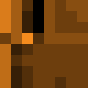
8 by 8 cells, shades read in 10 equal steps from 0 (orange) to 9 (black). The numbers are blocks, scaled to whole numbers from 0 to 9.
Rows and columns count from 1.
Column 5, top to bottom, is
4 4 4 4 5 5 5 5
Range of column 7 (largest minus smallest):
1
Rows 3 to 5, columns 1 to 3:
1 3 7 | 5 3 0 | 2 7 6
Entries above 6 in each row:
1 2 2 0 1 0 1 1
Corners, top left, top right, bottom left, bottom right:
1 4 2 5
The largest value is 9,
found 3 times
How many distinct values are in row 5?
4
